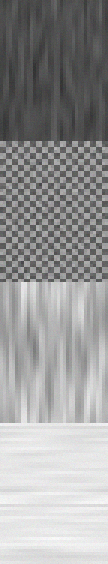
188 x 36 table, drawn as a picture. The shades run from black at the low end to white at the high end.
The table splits into 4 rows of 1 panel. Panel 1,1: low, streaked downward, faint in contrast. Panel 2,1: middling, checkered, strong in contrast. Panel 3,1: high, streaked downward. Panel 4,1: very high, streaked across, faint in contrast.
